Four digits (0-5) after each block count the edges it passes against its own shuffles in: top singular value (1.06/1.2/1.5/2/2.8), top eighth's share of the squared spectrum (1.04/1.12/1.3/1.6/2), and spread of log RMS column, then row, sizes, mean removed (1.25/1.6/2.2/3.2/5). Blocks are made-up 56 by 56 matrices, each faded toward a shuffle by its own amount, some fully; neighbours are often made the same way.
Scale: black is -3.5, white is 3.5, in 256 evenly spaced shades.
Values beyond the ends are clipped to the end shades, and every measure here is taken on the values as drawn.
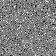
0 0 0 0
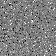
0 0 0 0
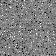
1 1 0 0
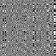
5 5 3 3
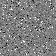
0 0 0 0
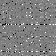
4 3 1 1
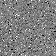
0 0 0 0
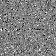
1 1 0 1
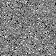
0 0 0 0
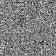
2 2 0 2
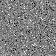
0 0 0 0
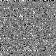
2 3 0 2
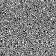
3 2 0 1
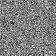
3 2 0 1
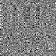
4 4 2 2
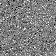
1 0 0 0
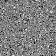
2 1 0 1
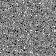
1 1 0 0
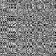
4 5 3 3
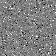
0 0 0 0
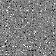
1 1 1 1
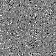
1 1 1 0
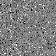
1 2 1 1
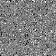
1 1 1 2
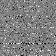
2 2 0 2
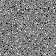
0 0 0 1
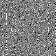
2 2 2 0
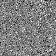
0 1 1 0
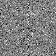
1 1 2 0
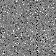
1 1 2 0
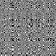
4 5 3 3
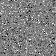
2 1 0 0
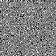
3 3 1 1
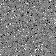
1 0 0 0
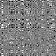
4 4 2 3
